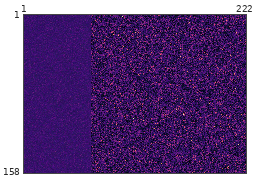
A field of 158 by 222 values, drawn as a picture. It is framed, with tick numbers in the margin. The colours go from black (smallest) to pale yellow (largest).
Histogram: skewed, a long tail of high values. Mirror symmetry: none. Average level on the scale: 20%. Seam: vertical, 30% of the way across, the left part calmer. Stripes: none. Slope: none. Grain: fine.
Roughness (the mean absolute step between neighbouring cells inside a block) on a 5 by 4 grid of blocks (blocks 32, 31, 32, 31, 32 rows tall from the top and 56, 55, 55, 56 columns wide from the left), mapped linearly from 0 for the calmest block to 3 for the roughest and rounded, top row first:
0 2 3 3 | 0 2 3 3 | 0 2 3 3 | 0 2 3 3 | 0 2 3 3
